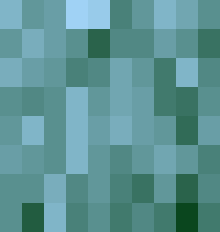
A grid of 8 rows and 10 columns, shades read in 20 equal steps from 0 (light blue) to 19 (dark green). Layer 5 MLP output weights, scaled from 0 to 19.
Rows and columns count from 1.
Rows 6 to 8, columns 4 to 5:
4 8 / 10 8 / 11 9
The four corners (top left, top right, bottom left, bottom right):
4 9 9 12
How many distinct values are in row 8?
7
